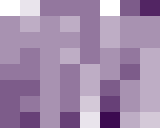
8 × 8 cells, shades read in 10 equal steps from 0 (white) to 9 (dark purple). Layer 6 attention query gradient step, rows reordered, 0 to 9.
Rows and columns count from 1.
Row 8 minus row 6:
0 1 0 2 -2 3 -1 -1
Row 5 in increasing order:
3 3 4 4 5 5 5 6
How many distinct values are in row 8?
7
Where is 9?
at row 8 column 6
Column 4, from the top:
5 3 4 3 5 5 5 7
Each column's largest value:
6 7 5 7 5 9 6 8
